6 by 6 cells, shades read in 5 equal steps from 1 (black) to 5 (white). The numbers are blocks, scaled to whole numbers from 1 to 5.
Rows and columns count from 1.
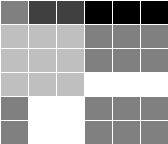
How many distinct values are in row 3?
2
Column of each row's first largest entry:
1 1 1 4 2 2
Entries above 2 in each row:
1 6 6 6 6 6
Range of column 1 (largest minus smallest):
1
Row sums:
10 21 21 27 22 22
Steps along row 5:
up same down same same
